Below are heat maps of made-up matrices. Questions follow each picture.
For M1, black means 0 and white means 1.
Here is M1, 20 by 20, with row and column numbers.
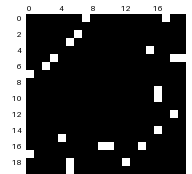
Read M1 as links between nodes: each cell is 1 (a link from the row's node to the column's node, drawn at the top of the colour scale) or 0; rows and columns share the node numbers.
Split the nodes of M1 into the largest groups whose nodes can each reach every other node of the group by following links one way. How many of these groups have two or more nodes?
5
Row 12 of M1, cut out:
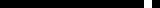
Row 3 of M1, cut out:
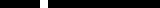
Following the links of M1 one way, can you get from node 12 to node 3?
yes
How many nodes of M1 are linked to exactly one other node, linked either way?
12
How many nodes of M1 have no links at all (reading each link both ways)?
4
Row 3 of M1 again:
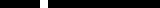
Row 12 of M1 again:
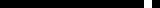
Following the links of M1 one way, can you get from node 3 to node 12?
yes
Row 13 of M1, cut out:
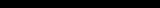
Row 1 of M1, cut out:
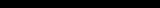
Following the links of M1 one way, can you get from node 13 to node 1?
no
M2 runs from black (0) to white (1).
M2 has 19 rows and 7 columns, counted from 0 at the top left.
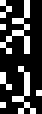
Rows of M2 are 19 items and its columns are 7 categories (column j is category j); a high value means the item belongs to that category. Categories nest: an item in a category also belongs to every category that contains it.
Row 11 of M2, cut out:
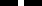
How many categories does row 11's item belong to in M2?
1
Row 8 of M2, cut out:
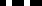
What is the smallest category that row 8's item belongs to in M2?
1
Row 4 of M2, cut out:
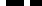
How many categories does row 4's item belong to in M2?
2
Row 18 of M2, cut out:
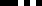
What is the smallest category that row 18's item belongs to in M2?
5
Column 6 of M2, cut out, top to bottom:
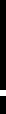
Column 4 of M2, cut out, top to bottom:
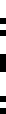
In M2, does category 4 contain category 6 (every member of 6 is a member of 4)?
yes
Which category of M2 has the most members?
4
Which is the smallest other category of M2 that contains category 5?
3
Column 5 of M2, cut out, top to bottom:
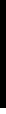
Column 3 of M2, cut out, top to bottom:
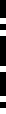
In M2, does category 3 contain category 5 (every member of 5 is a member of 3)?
yes
